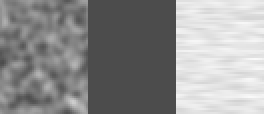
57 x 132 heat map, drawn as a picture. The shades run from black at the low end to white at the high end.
It is made of 1 by 3 panels. Panel 1,1: middling, blotchy. Panel 1,2: low, flat. Panel 1,3: very high, streaked across, faint in contrast.
